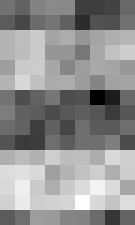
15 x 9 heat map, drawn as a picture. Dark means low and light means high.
The grain runs across in streaks. Horizontal stripes repeat 2 times down the table. The ninth with the lowest average is the middle right.
